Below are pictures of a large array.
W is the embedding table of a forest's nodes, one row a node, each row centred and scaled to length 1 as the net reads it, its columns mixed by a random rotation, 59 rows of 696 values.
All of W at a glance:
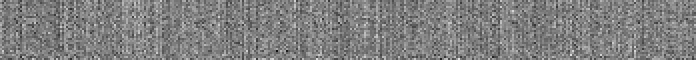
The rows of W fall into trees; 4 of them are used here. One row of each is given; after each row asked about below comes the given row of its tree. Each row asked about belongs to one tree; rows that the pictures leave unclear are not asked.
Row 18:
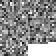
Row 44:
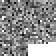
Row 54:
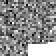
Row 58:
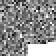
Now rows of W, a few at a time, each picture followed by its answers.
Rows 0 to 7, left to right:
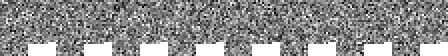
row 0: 44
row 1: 54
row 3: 58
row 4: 18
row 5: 44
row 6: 54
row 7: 44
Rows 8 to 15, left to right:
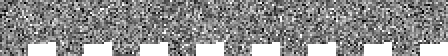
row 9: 58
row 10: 18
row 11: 44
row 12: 18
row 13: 58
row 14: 58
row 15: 54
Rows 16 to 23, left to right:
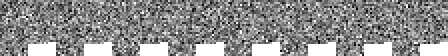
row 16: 44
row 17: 44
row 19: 58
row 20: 54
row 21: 58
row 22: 54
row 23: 54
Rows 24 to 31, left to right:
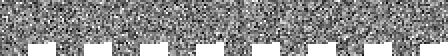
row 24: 44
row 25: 44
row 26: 44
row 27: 54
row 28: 18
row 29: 58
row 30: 44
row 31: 54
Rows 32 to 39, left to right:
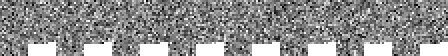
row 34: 18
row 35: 44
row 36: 18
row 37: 44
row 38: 44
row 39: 58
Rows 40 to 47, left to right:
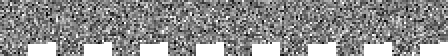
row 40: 18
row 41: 58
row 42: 54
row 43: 44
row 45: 58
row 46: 18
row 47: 58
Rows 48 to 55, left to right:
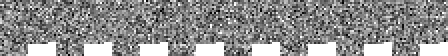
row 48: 58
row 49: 44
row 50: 18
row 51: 18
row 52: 18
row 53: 58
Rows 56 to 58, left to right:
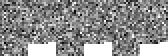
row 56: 44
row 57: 44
